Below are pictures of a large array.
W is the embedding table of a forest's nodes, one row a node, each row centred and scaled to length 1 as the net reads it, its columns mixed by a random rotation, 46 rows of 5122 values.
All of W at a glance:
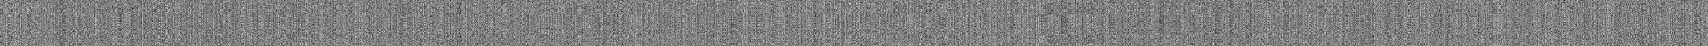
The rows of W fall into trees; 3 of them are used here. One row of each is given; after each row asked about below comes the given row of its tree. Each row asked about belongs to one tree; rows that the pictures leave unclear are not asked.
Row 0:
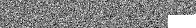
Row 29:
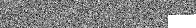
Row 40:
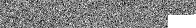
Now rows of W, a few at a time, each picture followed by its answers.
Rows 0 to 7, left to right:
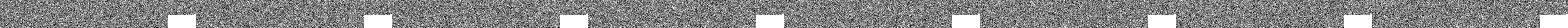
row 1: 29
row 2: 0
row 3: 40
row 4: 40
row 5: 29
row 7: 29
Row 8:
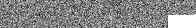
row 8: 29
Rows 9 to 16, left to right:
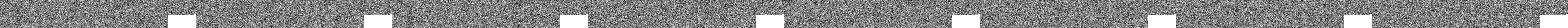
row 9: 40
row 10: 40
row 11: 40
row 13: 40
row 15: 29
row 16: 29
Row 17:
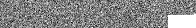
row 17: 0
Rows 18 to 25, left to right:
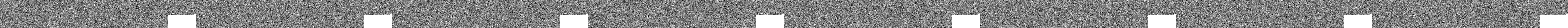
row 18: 29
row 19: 0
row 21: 29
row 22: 0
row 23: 29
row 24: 0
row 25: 0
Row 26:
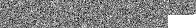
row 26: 29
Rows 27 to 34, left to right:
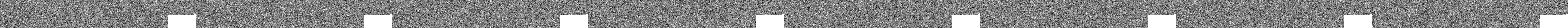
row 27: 0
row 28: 40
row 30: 29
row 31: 0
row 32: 29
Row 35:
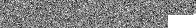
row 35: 40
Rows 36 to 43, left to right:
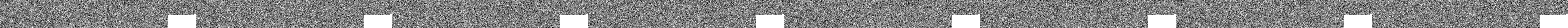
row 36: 40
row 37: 40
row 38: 0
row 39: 29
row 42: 40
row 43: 0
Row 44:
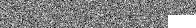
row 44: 0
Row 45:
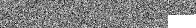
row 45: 29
